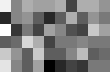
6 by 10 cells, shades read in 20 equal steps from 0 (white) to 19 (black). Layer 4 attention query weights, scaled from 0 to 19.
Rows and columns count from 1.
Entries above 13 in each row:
1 2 3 1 0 4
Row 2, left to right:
16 9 8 12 16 12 6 12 8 10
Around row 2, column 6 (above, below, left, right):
6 9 16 6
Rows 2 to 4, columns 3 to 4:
8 12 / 10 14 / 3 6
